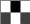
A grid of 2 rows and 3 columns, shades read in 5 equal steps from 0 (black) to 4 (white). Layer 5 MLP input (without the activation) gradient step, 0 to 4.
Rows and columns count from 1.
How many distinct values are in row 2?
2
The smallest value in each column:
1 0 1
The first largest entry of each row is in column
1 2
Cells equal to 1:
2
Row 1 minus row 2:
3 -4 3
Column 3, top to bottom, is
4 1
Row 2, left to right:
1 4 1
